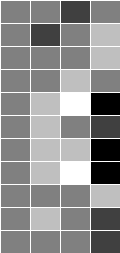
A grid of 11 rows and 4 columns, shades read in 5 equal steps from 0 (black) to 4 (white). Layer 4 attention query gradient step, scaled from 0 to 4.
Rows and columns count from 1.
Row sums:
7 8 9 9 9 8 8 9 9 8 7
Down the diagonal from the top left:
2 1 2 2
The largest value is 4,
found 2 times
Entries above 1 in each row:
3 3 4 4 3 3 3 3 4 3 3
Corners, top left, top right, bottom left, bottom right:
2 2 2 1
